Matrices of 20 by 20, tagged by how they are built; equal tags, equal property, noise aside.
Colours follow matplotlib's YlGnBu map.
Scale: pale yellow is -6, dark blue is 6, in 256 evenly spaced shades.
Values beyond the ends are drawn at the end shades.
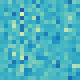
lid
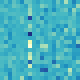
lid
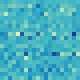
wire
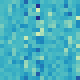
lid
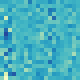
lid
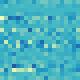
wire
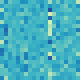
lid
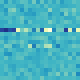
wire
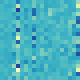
lid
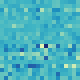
wire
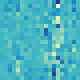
lid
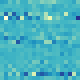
wire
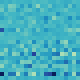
wire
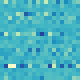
wire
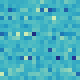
wire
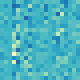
lid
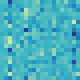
lid
